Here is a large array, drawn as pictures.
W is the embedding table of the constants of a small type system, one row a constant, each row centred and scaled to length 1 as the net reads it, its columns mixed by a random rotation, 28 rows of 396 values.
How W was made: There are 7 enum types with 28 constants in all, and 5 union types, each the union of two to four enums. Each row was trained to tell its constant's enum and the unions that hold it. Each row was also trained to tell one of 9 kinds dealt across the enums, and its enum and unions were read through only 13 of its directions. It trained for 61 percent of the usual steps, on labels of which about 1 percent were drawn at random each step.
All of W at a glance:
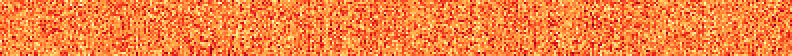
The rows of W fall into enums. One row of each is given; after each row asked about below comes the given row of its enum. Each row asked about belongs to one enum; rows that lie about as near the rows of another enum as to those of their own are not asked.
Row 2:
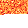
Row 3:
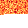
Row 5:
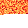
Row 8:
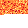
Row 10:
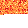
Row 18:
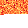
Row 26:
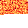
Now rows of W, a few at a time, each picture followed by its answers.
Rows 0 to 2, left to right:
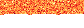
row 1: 10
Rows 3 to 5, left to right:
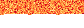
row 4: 8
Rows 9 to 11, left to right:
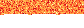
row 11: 5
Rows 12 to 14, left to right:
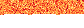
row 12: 10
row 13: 10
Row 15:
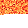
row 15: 5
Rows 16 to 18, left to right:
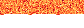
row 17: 2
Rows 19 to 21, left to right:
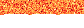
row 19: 8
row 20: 3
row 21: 2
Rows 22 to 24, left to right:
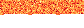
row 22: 2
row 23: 8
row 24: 10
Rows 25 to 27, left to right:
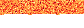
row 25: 8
